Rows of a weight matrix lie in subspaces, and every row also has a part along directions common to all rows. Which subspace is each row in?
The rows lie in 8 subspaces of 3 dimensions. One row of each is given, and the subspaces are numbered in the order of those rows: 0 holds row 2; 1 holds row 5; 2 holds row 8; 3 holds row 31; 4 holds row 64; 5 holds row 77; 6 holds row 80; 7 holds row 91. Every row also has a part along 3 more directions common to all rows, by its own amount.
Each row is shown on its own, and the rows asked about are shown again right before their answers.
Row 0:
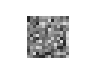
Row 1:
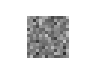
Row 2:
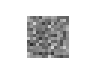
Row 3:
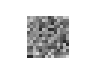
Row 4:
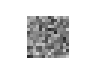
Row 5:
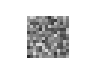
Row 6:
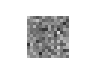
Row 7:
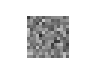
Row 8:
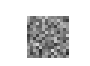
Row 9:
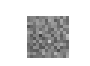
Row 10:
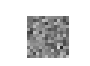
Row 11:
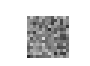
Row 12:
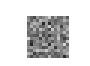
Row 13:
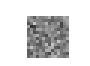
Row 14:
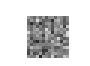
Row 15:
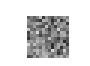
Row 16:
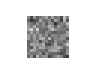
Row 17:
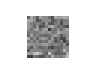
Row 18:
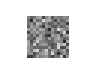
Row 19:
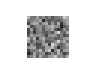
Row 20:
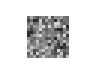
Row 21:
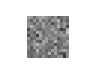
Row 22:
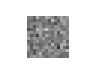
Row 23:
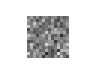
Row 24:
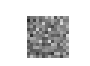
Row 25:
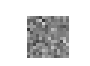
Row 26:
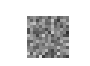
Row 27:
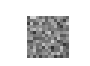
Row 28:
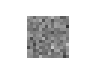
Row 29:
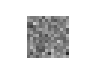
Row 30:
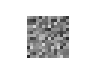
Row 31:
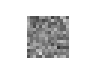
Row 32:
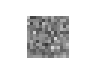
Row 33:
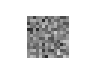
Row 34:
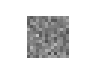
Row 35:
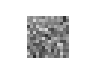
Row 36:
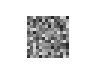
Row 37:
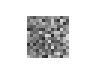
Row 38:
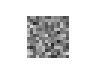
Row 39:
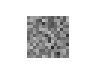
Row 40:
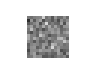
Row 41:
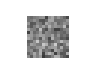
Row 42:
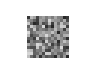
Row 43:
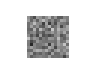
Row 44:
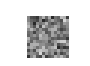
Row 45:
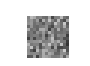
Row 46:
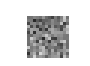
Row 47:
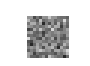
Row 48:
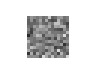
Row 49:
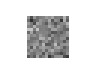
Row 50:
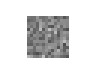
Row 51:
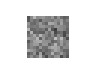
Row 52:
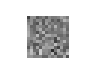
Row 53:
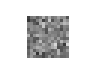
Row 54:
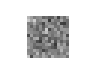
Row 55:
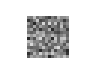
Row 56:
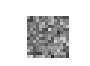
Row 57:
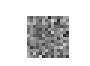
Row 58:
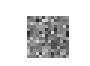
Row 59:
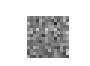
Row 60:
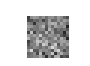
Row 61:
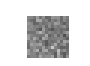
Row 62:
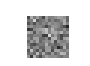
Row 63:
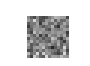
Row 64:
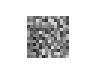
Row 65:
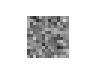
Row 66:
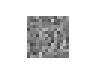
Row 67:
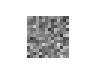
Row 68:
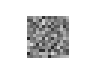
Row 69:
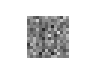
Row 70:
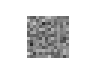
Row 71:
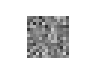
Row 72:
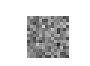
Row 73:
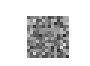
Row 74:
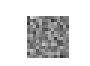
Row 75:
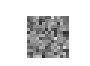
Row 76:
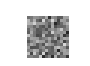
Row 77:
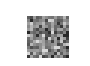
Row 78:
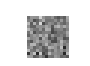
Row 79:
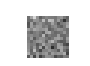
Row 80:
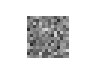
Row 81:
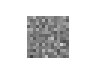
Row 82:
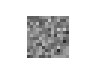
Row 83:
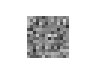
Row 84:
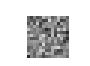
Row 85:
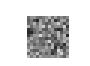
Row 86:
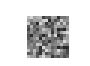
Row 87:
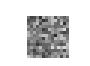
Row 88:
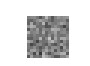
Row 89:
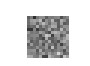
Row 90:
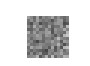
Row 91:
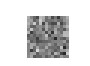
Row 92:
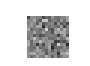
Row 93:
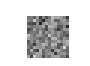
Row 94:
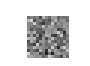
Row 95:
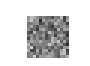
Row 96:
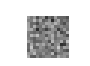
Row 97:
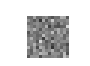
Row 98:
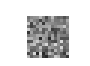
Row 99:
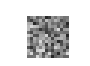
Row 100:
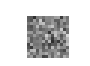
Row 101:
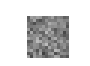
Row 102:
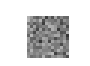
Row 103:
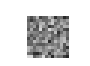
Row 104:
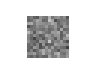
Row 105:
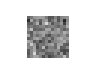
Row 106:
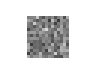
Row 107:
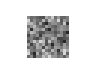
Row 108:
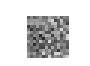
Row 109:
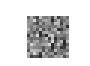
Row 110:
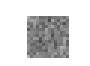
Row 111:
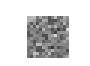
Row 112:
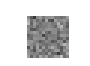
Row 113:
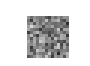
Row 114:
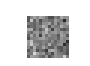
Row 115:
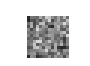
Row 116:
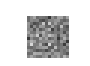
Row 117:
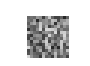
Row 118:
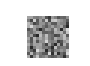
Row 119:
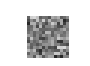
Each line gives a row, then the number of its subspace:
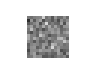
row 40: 0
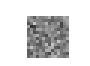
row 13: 2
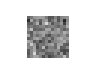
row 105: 0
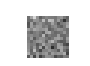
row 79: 3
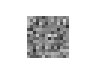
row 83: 0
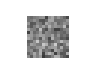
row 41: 7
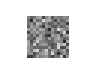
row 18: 0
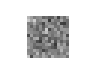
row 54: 6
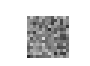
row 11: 1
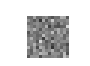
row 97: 3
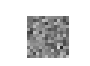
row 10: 5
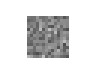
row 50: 1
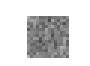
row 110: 6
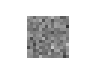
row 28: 3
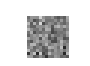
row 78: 7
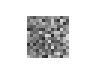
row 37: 4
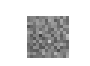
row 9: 4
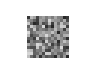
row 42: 2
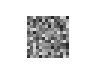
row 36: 3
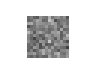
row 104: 4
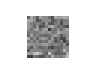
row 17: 1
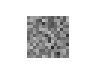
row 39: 4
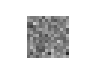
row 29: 2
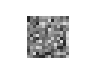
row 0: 6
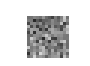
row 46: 3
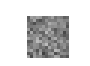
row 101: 7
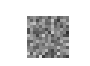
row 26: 5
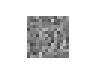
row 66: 6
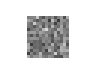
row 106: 6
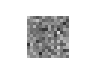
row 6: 6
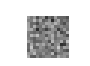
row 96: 6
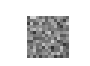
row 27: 3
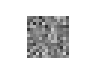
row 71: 7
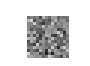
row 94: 0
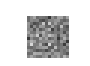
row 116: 0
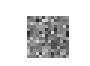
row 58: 5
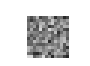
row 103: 1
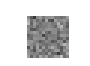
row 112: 3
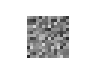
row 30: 5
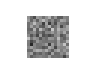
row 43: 0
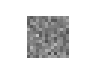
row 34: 2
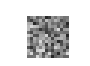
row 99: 2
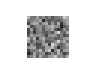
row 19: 2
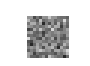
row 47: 0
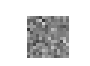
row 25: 7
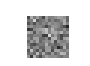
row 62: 7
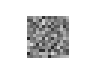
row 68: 0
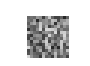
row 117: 1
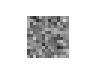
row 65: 3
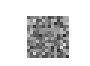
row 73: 5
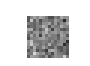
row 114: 0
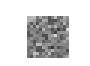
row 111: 1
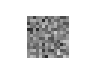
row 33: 4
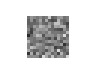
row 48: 5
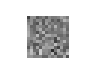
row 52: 2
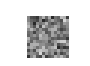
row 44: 3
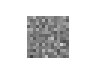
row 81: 4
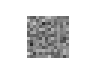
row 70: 0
